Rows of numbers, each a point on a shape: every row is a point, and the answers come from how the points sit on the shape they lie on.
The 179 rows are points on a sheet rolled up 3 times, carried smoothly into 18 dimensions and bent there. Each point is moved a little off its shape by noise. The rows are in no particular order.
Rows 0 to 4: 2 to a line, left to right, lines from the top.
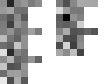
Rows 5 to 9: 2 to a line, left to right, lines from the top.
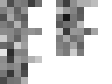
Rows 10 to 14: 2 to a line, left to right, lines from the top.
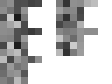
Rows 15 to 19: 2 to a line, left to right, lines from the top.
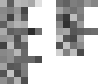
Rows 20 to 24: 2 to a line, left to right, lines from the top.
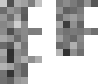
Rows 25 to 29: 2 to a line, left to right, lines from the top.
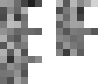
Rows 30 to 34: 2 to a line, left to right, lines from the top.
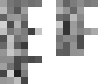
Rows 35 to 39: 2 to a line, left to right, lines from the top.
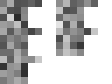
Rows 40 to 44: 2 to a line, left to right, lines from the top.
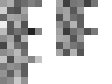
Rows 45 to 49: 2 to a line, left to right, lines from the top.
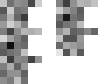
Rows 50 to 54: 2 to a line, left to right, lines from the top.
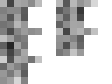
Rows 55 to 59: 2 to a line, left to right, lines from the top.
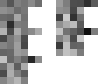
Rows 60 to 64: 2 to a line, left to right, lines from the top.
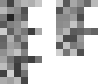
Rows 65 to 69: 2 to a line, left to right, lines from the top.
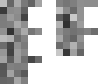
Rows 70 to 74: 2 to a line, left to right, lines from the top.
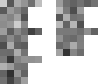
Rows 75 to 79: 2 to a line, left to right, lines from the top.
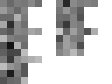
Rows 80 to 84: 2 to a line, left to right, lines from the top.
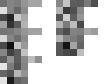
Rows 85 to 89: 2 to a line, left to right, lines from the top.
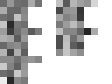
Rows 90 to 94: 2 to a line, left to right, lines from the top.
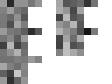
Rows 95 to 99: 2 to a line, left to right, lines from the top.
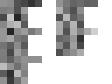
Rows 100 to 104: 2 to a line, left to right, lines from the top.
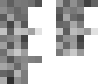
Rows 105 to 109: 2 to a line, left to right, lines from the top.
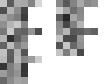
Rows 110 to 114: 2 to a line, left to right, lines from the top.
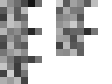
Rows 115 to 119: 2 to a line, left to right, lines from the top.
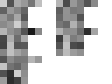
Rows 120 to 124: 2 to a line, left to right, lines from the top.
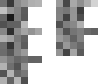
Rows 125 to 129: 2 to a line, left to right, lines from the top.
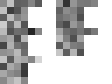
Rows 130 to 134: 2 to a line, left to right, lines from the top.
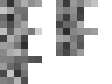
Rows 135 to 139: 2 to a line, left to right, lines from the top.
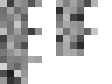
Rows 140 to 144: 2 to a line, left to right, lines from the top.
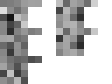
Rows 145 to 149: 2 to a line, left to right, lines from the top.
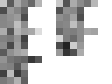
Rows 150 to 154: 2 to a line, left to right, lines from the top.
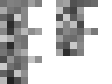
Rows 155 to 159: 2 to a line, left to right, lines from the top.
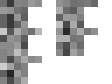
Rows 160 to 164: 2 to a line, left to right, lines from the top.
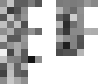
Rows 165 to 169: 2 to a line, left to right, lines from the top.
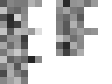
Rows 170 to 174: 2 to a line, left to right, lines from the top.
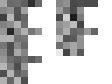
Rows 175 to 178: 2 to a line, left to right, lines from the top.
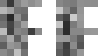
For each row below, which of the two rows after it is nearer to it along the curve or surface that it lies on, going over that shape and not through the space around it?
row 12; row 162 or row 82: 162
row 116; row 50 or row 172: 172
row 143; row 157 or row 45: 45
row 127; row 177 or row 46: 177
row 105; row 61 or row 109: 109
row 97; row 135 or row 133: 135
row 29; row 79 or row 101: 101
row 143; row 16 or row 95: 95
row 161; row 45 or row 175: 175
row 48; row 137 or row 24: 24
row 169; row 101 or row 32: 101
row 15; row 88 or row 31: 88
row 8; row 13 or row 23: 23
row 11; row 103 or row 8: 103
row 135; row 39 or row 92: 92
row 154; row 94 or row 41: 94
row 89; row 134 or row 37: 134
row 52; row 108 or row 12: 108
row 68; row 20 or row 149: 149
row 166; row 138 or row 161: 161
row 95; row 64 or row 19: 64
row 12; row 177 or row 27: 27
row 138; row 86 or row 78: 86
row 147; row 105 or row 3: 105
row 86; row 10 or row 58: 58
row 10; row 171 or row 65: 171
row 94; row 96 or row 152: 152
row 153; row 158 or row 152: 152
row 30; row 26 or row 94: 94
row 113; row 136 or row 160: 160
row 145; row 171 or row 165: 171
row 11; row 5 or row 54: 54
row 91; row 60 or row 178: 178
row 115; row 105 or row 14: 14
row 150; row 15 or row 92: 92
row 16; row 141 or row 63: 63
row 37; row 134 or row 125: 134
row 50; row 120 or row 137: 137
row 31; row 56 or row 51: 56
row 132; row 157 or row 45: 45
